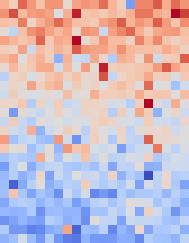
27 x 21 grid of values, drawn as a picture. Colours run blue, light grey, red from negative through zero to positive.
Odd rows or columns: none. Histogram: bell-shaped. Stripes: none. Slope: up to the top.
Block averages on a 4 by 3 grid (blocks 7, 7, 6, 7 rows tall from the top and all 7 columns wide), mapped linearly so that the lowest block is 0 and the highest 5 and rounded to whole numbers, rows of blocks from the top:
5 5 5 / 3 3 3 / 2 2 2 / 0 0 1
